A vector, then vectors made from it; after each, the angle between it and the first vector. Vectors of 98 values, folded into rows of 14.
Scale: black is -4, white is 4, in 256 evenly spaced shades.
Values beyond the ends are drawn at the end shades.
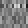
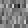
nearly opposite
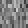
partly aligned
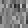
nearly opposite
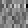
nearly parallel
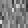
partly aligned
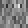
nearly parallel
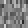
partly aligned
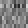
nearly opposite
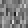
orthogonal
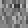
nearly opposite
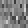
partly aligned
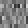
nearly opposite
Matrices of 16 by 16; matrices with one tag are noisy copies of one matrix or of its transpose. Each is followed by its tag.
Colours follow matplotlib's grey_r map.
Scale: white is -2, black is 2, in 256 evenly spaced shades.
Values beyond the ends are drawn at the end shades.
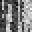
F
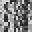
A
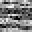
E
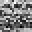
A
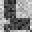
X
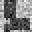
X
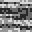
E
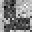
X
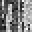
F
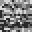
A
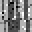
E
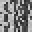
A
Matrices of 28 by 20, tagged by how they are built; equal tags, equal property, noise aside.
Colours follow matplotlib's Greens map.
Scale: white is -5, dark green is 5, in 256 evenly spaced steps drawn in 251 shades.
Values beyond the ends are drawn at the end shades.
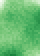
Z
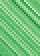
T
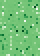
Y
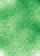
Z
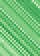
T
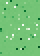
Y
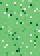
Y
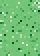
Y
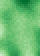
Z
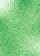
Z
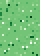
Y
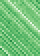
T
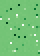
Y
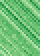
T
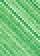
T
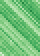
T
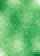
Z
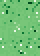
Y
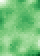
Z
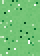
Y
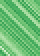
T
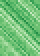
T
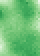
Z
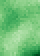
Z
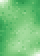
Z
